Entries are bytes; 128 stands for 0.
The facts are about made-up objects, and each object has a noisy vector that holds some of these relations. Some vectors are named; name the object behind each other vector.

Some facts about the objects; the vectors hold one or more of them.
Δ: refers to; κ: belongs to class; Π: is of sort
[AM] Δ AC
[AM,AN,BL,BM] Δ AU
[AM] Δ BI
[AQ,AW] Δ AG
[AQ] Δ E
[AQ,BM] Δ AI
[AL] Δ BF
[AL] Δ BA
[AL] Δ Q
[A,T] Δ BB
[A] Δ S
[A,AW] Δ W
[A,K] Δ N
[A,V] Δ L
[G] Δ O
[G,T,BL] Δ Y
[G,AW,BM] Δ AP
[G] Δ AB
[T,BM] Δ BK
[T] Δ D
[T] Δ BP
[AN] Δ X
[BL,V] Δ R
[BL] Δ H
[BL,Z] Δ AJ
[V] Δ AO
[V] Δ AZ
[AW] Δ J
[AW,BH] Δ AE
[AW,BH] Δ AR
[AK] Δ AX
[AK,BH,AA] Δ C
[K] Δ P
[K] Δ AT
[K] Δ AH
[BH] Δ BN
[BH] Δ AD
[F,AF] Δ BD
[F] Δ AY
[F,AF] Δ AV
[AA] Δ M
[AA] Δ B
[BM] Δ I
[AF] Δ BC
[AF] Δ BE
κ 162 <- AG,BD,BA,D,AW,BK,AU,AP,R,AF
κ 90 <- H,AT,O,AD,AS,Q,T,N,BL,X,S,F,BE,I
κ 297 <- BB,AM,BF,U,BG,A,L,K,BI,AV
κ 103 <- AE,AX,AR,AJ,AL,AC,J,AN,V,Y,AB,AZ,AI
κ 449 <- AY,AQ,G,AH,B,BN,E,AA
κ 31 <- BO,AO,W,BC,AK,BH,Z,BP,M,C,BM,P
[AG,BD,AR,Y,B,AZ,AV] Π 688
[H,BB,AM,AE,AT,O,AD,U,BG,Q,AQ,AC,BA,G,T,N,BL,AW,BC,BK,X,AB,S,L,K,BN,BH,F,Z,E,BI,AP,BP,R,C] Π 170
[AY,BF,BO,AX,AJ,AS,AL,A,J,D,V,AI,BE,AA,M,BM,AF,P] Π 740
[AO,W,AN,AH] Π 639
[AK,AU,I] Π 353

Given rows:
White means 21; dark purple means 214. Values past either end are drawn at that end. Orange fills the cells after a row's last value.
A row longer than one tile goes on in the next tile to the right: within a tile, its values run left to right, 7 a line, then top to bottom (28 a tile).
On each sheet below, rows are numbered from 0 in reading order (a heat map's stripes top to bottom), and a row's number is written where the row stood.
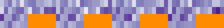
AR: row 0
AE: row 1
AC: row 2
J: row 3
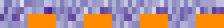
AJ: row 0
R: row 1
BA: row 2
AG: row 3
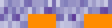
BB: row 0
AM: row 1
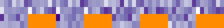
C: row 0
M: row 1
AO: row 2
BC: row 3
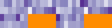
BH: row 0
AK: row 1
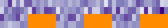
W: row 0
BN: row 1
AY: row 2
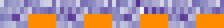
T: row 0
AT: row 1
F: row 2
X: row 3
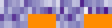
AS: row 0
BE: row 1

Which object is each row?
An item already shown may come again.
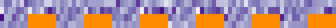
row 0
AX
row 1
AG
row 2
AF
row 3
AV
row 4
AR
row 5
BF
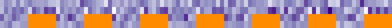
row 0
AG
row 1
AD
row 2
B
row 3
BP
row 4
V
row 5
AY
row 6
F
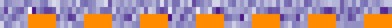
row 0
BD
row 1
Q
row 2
E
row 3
AX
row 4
Z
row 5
BM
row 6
D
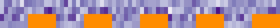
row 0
AI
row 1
AN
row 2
AG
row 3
AA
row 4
K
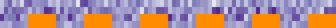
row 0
P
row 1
I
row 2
AW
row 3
AL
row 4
AH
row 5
BA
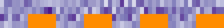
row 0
A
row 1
E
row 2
W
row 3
AU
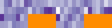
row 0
BO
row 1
B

